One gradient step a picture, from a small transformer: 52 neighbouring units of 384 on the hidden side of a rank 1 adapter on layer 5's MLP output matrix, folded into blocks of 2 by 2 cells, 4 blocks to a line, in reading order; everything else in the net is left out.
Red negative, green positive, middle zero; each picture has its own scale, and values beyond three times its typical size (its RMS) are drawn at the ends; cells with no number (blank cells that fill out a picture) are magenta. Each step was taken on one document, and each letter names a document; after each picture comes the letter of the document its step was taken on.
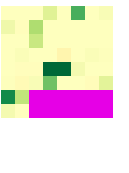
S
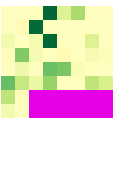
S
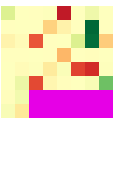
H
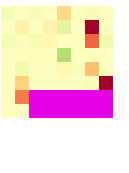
H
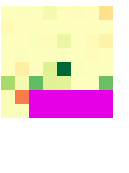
S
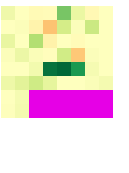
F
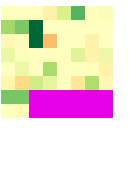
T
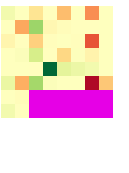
F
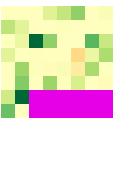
T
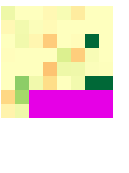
T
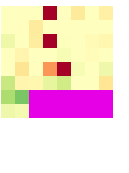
S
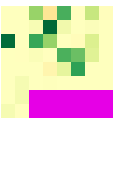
F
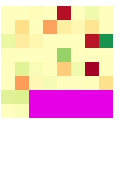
H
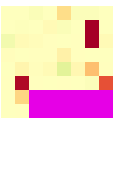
H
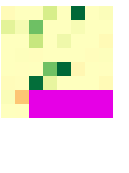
S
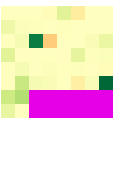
T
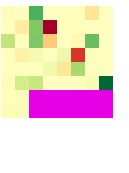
F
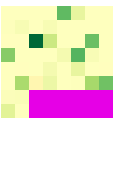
T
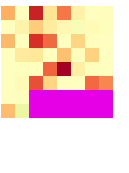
F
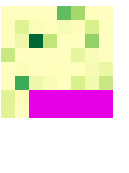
T
